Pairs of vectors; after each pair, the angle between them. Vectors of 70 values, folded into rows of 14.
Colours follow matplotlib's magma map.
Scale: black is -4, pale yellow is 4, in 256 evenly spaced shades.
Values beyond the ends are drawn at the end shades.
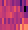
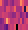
orthogonal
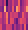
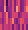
nearly parallel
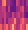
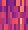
partly aligned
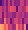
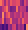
nearly opposite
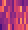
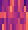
orthogonal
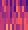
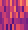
nearly opposite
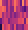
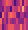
partly opposed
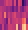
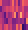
partly opposed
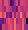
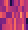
nearly parallel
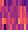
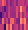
partly aligned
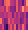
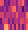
nearly opposite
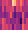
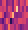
orthogonal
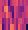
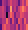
partly opposed
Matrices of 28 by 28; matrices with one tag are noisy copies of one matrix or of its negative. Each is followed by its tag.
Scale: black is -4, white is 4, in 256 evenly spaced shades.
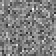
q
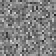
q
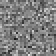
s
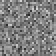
q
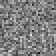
s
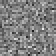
s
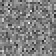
q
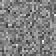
q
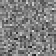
s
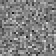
s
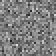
q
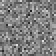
q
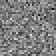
s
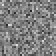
q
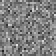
q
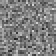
s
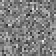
q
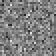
q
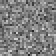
s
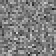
s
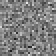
s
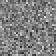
s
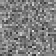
s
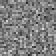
s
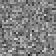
s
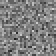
s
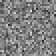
q
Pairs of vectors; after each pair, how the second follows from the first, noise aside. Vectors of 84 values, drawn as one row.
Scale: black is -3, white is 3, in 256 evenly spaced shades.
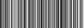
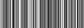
shuffled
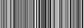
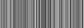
shrunk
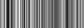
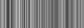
shrunk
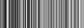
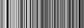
negated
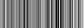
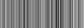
shrunk
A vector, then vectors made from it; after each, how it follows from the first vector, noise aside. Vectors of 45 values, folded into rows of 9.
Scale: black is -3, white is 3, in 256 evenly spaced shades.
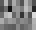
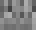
shrunk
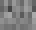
shrunk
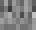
shrunk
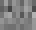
shrunk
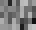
wrapped around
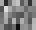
wrapped around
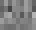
shrunk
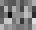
wrapped around
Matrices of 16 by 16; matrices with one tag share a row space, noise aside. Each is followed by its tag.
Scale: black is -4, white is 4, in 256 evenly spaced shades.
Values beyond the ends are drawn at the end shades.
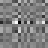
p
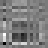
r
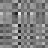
p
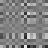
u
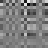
u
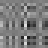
u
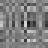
u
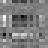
r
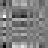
r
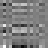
r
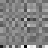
u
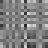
u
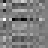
r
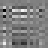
r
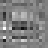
r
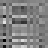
r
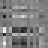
r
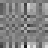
u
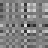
u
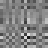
u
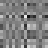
u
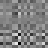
p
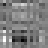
r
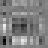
r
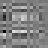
r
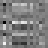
r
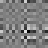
u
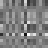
u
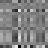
p
